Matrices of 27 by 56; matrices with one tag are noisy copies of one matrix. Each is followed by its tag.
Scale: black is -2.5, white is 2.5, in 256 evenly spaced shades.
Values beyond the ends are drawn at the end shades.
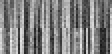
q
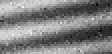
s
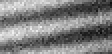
s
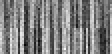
q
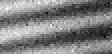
s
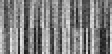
q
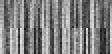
q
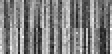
q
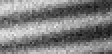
s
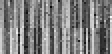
q
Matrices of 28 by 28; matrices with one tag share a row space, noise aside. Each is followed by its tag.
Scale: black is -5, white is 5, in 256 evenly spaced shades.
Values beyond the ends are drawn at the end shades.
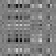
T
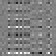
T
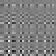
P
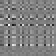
P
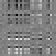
T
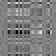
T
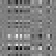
T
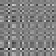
P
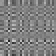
P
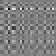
P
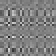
P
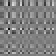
P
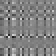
P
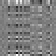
T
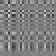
P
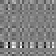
P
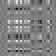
T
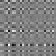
P
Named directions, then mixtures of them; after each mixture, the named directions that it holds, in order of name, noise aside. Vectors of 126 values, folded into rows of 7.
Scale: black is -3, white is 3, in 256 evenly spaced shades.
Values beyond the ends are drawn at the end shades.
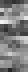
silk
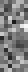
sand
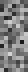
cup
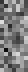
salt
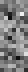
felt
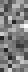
sand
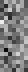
felt, salt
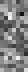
felt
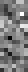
felt, sand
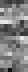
silk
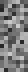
cup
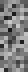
cup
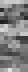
silk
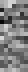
sand, silk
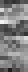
silk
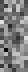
salt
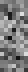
felt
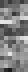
cup, silk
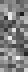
felt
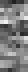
silk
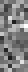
sand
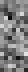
felt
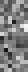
sand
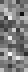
felt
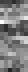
silk
